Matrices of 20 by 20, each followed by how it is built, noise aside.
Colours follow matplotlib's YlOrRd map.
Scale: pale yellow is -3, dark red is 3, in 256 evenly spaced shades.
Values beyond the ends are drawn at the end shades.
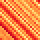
Toeplitz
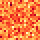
noise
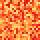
noise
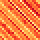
Toeplitz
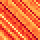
Toeplitz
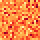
noise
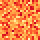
noise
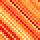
Toeplitz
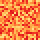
noise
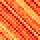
Toeplitz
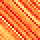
Toeplitz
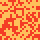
noise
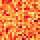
noise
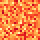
noise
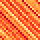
Toeplitz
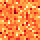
noise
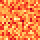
noise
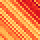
Toeplitz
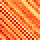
Toeplitz
